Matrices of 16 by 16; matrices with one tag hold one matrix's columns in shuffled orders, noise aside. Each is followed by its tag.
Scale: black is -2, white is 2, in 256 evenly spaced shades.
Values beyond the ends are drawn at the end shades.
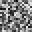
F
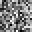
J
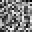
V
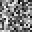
J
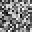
F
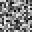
J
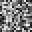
V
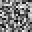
F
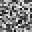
F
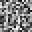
V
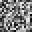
V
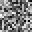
J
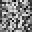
J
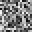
V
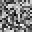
F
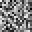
J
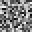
F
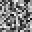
J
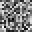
V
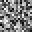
J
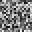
F
